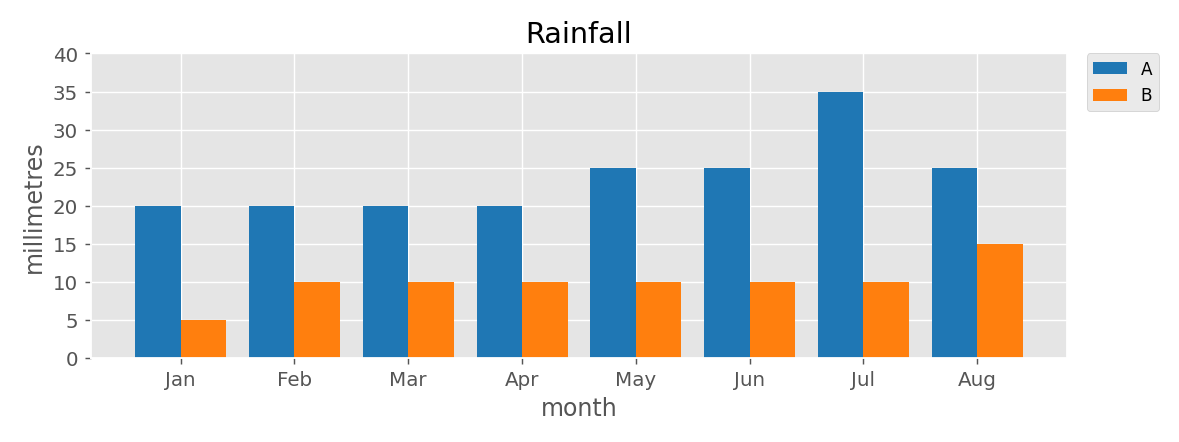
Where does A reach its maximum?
Jul
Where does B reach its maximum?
Aug
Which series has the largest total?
A
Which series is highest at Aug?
A
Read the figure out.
Title: Rainfall
x-axis: month, ticks Jan Feb Mar Apr May Jun Jul Aug
y-axis: millimetres, ticks 0 5 10 15 20 25 30 35 40
Legend: A, B
Values:
A: 20 20 20 20 25 25 35 25
B: 5 10 10 10 10 10 10 15
